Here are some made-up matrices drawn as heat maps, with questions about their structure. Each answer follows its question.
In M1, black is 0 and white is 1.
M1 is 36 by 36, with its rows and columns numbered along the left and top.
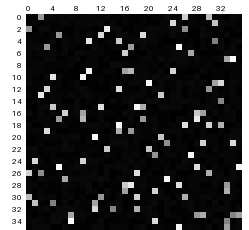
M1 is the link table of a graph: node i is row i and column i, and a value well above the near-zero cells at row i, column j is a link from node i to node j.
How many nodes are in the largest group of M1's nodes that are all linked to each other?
3
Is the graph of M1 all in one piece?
no
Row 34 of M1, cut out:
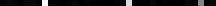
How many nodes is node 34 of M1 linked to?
3
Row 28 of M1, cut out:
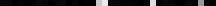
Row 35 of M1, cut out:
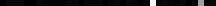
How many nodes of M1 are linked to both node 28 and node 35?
2
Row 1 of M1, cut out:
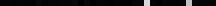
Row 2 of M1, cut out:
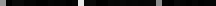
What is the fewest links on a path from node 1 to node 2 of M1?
6
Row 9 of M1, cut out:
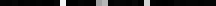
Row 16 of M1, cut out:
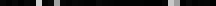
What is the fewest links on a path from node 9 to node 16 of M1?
1
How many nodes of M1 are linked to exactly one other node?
1
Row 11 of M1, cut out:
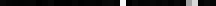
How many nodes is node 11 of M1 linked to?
3
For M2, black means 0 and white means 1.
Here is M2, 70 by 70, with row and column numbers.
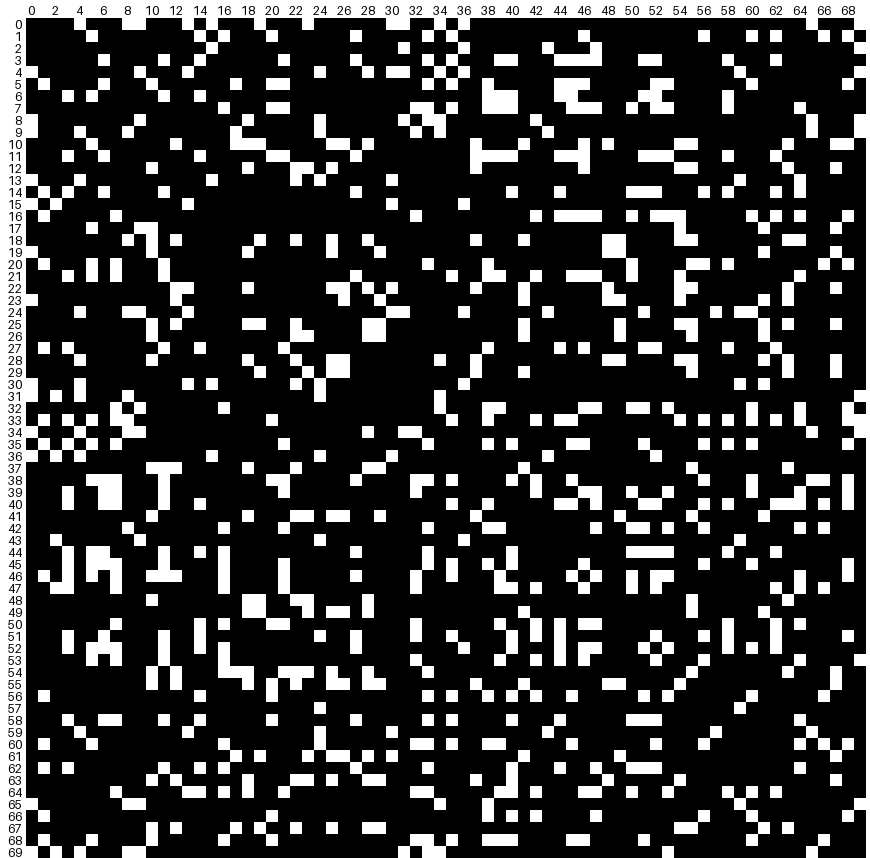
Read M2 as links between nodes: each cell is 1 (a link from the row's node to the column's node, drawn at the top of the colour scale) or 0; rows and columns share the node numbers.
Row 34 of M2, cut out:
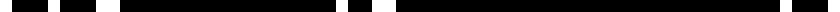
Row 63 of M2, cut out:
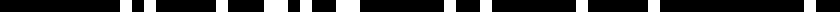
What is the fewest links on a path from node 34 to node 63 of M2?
2
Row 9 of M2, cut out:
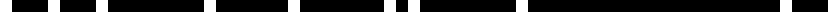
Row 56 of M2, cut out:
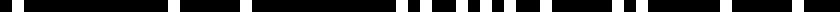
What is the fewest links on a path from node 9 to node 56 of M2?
3
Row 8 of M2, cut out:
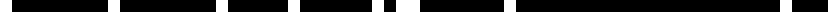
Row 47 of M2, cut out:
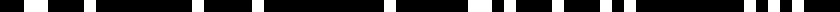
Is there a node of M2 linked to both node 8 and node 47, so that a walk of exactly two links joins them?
yes
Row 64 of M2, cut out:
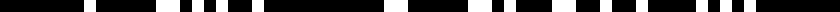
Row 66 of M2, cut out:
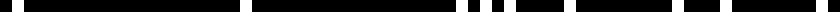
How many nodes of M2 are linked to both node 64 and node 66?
4
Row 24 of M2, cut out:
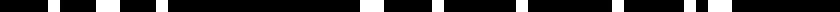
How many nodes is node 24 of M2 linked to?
12
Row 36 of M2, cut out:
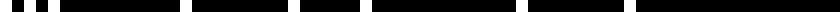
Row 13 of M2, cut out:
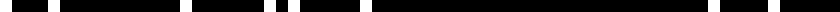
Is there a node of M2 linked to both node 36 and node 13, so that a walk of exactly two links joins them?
yes
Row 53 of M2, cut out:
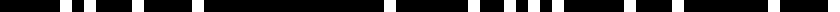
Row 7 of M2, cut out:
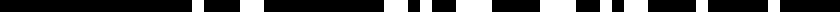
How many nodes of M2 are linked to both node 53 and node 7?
6
